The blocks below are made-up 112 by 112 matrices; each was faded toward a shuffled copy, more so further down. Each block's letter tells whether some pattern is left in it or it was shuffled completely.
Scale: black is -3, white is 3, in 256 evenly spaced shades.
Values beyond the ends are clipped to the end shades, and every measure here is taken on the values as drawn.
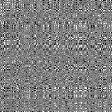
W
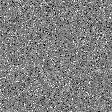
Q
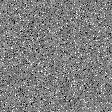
Q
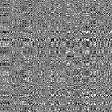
W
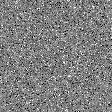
Q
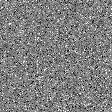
Q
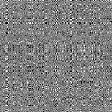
W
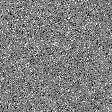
Q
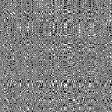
W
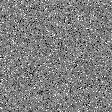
Q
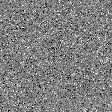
Q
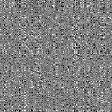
W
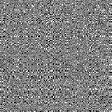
W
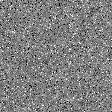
Q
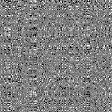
W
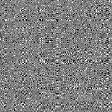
W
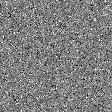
Q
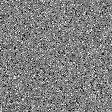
Q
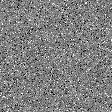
Q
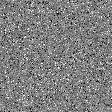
Q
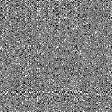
W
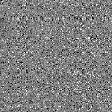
W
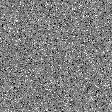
Q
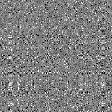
W
